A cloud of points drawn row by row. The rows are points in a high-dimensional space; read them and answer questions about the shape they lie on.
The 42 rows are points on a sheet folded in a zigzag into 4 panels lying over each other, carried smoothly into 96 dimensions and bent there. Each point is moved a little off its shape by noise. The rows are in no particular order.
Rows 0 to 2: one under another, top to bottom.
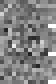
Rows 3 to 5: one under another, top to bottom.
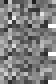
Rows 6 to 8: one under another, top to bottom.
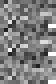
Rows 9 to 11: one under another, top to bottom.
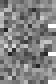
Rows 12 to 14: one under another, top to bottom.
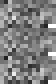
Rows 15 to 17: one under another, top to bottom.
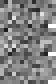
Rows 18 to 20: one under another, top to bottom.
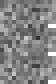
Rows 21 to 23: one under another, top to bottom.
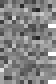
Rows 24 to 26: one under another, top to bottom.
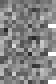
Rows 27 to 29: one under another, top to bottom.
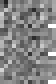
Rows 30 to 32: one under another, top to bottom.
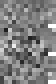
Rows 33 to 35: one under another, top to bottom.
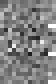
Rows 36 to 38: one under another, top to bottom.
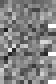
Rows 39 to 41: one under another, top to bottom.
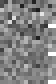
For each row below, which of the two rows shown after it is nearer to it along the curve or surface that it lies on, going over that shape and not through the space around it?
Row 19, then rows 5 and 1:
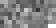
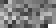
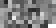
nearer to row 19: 5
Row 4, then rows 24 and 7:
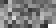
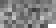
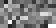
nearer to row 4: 24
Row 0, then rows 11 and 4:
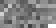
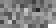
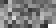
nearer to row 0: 11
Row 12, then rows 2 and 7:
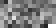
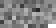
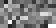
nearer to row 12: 7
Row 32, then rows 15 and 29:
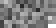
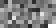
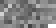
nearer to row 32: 29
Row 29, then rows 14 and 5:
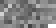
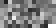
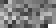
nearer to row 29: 14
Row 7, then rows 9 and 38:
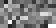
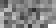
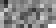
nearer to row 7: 9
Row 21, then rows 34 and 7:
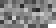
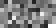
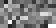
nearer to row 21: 34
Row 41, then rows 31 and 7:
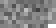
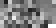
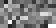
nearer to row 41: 7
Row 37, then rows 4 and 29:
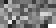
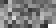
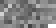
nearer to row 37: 4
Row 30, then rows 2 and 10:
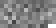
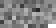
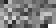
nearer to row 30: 10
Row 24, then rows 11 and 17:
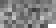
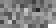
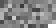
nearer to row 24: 11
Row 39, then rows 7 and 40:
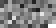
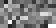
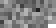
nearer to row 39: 40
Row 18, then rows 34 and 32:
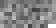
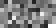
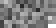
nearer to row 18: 32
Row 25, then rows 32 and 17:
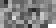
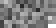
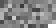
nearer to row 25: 17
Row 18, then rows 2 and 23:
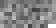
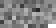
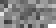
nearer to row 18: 23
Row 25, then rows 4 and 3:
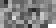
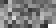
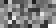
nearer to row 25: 3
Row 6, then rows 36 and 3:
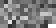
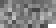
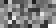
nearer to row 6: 36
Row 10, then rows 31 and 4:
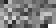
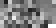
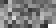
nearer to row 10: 4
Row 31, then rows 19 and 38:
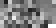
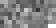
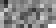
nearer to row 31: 38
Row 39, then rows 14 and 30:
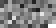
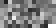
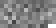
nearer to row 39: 14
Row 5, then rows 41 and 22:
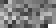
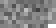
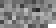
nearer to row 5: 41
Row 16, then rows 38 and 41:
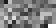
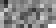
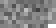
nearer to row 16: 41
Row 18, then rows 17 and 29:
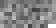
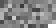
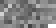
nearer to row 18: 29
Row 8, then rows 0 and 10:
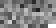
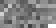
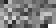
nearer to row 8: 0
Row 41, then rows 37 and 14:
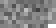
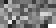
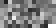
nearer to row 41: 37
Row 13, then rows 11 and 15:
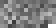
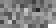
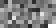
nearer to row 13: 11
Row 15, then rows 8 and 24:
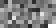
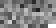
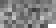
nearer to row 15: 8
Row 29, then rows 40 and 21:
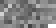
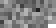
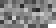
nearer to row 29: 40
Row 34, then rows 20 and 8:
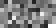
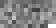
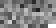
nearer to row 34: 8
